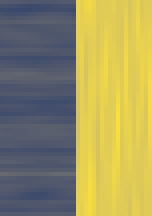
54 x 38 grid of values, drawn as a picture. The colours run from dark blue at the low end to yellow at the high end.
The table splits into one row of 2 panels. Panel 1,1: low, streaked across, faint in contrast. Panel 1,2: very high, streaked downward, faint in contrast.
